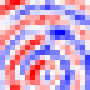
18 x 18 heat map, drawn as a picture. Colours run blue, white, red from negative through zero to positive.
A vertical seam about 50% of the way across splits the table, and the left part is higher. Overall the values sit about 50% of the way up the scale. Rings spread out from the bottom middle.
